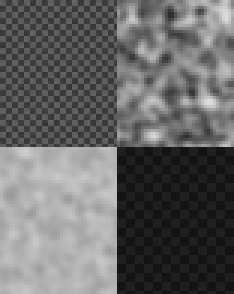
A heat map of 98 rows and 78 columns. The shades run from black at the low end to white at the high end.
It is made of 2 by 2 panels. Panel 1,1: low, checkered. Panel 1,2: middling, blotchy, strong in contrast. Panel 2,1: high, blotchy, faint in contrast. Panel 2,2: very low, checkered, faint in contrast.
